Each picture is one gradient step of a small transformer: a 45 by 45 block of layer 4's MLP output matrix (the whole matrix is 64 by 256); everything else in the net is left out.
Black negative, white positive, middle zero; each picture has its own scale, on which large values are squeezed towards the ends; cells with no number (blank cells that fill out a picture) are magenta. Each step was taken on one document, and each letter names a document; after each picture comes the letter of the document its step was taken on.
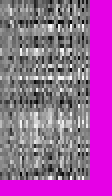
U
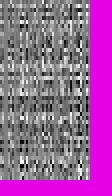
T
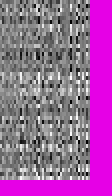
U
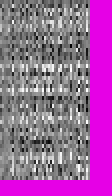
T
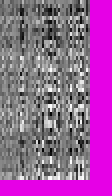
U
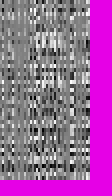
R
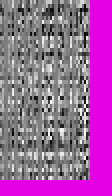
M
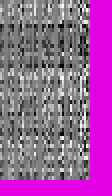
M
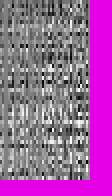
T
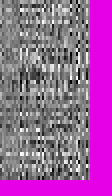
U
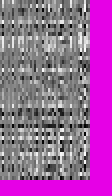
M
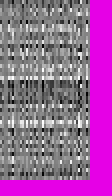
T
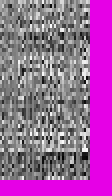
R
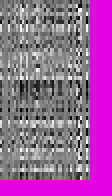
T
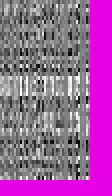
U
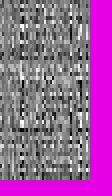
T
